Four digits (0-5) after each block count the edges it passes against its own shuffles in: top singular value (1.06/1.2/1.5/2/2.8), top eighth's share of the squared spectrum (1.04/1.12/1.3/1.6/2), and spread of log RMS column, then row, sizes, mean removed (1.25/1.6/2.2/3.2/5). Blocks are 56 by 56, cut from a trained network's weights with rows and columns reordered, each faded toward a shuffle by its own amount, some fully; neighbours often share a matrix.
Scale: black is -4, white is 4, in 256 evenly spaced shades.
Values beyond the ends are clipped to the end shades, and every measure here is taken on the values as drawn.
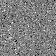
0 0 0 0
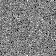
0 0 0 0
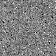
1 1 0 0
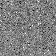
0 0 0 0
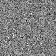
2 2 0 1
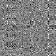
4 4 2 2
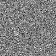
2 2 0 0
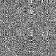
4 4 2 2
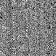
2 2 1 1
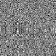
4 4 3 1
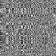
4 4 3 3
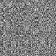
4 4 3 2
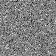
0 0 0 0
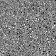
1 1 0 0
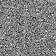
0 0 0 0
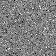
0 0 0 0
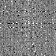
3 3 1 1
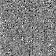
2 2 1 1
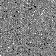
0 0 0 0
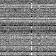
5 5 2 3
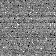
3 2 1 0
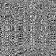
4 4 2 3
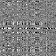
4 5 2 3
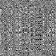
4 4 2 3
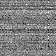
4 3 1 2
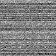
5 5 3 3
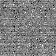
3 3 1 0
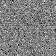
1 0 0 0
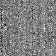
2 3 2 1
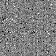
2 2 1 1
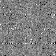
3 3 0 2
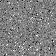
1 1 0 0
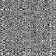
4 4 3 3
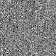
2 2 0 2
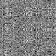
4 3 2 2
